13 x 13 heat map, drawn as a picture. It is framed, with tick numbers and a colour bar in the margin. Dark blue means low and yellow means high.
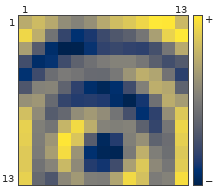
The values spread evenly over their range. On average the colour sits 50% of the way up the scale. Concentric rings centre on the bottom middle.
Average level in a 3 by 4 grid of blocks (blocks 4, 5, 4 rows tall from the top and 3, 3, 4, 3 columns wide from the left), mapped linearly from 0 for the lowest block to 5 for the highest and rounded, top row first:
3 0 3 5 / 3 2 1 4 / 5 4 3 5
